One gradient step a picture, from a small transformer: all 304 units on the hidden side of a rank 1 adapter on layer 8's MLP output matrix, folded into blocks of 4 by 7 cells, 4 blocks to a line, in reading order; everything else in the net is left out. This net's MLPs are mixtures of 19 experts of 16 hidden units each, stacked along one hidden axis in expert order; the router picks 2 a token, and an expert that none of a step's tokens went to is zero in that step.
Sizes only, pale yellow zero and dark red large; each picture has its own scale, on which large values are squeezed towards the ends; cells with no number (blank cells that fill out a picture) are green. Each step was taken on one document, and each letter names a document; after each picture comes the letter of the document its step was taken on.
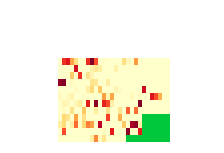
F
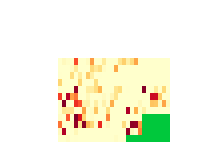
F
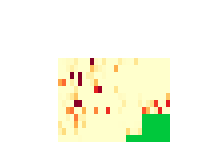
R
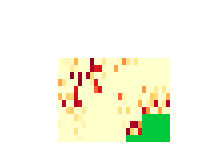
R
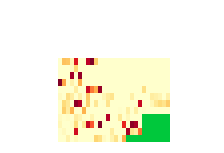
F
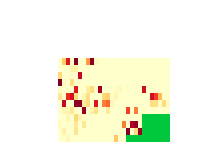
F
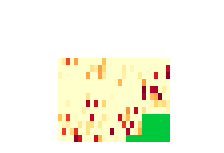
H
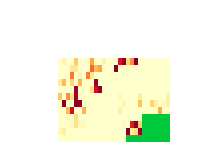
R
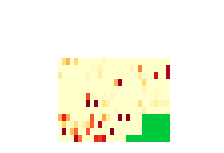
H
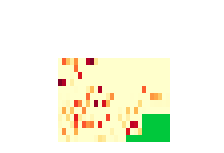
F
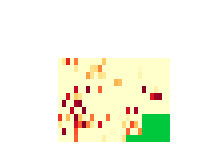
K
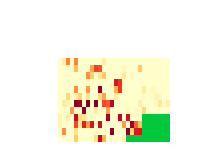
K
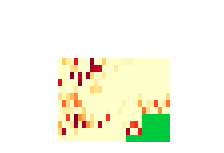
R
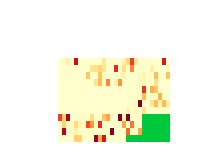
H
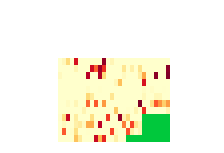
H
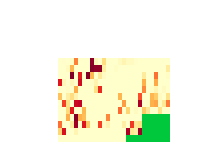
R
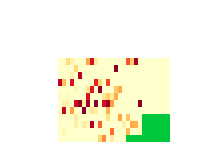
F
